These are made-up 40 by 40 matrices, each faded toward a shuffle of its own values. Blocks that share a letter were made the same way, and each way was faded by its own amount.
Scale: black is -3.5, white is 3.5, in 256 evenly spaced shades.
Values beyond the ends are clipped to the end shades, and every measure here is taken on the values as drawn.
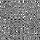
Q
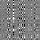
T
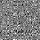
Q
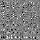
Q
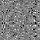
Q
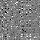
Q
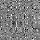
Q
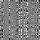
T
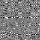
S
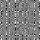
T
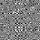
S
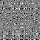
S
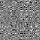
S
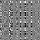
T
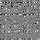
S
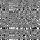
S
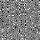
Q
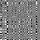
T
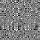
S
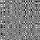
T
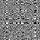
S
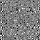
Q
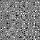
Q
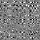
S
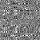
S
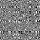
S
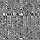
Q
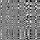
T
